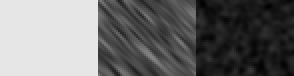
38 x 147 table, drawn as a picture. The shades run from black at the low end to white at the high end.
The table splits into one row of 3 panels. Panel 1,1: very high, flat. Panel 1,2: low, slanting down to the right. Panel 1,3: very low, blotchy, faint in contrast.
